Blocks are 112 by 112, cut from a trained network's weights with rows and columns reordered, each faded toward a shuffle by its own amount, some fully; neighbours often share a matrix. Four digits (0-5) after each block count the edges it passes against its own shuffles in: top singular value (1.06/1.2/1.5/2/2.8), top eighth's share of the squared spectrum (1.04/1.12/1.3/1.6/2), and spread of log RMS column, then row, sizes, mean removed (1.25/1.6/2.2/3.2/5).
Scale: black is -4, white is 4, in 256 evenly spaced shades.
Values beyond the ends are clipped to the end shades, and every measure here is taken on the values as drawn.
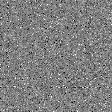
2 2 1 1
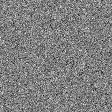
0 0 0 0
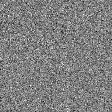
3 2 0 1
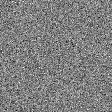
1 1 0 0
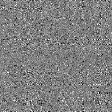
3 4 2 3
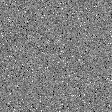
0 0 0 0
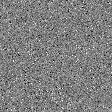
2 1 0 0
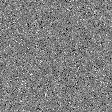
0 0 0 0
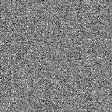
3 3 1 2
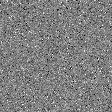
0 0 0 0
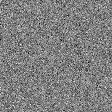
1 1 0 0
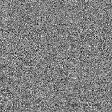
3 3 1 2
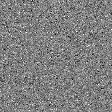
2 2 0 1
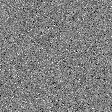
0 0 0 0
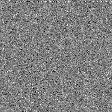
2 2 0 2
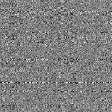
3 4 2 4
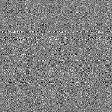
3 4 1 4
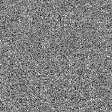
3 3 0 2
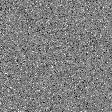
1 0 0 0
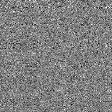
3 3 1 3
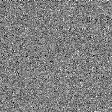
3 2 0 2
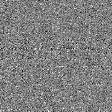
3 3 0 2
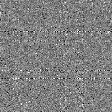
4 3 2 2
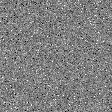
2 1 0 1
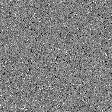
2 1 0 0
